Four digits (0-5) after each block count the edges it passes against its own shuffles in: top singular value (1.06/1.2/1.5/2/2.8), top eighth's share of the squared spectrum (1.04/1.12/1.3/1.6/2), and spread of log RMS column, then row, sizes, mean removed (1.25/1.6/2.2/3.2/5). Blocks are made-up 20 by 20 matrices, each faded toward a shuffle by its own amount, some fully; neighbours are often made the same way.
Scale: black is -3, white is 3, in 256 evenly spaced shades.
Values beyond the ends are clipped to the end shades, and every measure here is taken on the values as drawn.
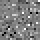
0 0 0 0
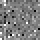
2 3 1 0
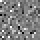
1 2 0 0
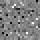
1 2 0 0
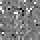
1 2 1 0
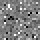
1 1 0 0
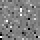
0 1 0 0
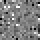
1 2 1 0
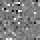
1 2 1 1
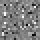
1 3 1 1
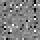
2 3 1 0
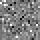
0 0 0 0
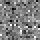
0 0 0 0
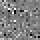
2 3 1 1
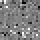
2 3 0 2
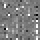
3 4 1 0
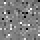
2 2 0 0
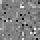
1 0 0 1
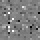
2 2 0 1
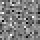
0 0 1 1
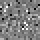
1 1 0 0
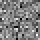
2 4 2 1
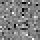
2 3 0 0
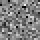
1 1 0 0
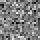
2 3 1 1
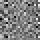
3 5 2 2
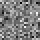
3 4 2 1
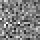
2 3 0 0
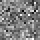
2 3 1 1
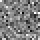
0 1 0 0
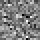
2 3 1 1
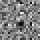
3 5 2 1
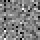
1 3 1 0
